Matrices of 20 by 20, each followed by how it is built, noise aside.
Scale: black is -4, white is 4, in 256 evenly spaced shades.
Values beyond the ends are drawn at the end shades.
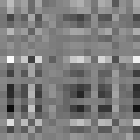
low rank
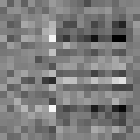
low rank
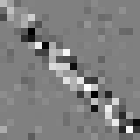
banded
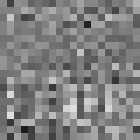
low rank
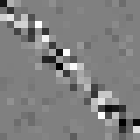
banded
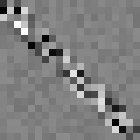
banded
